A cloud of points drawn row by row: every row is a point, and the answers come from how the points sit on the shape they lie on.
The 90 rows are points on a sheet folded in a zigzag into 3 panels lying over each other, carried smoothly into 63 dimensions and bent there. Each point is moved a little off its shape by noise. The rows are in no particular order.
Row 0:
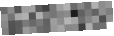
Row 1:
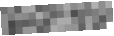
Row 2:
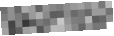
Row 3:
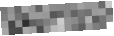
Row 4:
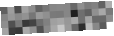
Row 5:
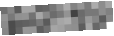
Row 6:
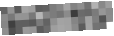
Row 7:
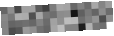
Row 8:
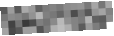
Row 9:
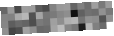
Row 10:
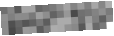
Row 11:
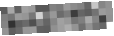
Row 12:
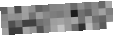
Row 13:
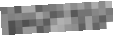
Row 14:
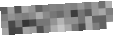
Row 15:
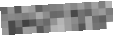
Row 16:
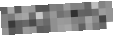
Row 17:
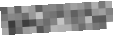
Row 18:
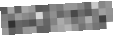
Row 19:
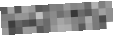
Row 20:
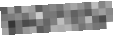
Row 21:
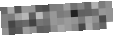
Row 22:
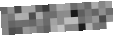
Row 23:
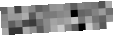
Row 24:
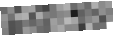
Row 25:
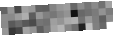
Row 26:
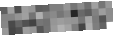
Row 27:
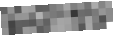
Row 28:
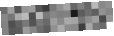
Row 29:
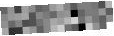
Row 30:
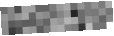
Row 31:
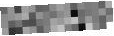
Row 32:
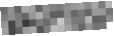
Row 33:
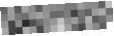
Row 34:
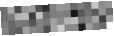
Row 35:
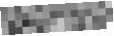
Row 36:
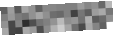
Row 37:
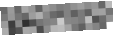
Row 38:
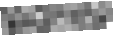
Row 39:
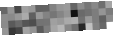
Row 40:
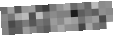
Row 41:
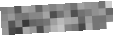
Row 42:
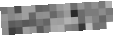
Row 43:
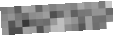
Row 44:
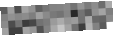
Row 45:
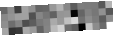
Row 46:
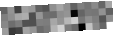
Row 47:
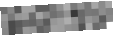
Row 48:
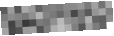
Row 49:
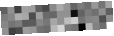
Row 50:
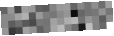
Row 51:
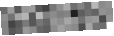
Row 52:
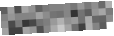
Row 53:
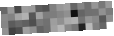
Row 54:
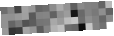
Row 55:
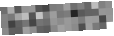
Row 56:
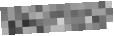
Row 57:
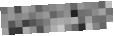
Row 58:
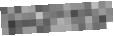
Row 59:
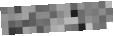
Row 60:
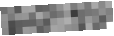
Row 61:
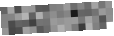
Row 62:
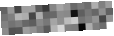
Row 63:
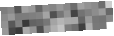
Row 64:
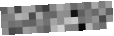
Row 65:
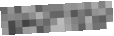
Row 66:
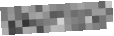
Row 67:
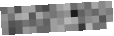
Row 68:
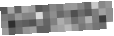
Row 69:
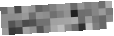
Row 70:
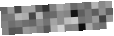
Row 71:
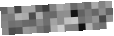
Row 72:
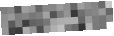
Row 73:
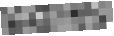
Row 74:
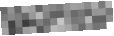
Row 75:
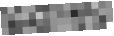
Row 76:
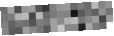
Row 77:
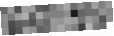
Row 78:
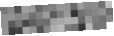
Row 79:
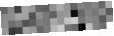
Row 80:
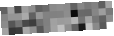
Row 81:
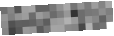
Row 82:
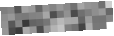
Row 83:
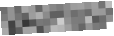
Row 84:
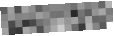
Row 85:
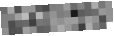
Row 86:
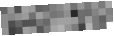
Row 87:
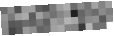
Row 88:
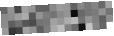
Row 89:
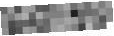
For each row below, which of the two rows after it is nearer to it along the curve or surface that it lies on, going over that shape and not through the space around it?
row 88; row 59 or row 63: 59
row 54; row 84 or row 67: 67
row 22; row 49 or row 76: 49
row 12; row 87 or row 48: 48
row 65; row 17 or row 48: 17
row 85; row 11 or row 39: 11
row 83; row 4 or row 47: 4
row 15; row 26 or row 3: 3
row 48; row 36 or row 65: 36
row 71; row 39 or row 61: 39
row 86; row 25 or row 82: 25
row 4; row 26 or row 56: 26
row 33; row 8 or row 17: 8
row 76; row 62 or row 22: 62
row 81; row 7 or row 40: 7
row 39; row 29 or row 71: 29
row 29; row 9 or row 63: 9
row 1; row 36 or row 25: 25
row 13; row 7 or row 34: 7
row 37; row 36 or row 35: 36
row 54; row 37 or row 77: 77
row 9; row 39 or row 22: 39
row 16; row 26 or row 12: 26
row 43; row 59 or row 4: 59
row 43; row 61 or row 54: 54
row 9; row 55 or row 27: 27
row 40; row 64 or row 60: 64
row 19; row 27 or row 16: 16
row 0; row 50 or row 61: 50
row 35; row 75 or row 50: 50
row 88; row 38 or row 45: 45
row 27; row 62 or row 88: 88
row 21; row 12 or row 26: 26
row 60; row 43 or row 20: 43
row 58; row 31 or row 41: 31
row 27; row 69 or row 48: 69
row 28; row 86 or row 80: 86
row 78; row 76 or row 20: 76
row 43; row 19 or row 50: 50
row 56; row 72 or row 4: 4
